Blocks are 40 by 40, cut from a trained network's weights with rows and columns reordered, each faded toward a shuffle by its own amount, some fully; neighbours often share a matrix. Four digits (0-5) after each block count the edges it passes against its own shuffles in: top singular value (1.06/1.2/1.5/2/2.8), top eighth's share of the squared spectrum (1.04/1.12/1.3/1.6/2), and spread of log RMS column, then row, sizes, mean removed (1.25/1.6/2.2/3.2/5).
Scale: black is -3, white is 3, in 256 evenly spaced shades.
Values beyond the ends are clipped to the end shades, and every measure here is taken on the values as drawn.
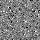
1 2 0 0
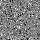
0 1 0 0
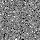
0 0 0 0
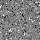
0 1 0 0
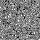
1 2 0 0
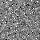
0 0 0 0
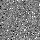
0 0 0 0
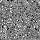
2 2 0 1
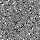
0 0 0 0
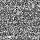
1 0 0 0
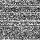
3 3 0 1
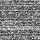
3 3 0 1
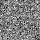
1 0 0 0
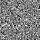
2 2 0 1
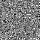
2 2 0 1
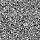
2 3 0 1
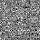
2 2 0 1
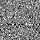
3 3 0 2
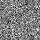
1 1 0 0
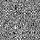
3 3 1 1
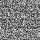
1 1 0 0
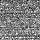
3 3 0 1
